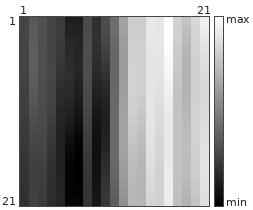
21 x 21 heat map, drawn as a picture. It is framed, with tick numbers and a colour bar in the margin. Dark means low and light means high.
There are no lone odd cells. The histogram has two humps. There is an overall slope up to the right. The ninth with the lowest average is the bottom left. On average the colour sits 50% of the way up the scale.
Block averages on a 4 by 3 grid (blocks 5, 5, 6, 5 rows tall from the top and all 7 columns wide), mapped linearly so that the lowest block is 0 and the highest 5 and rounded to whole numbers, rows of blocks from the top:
125 / 125 / 025 / 025
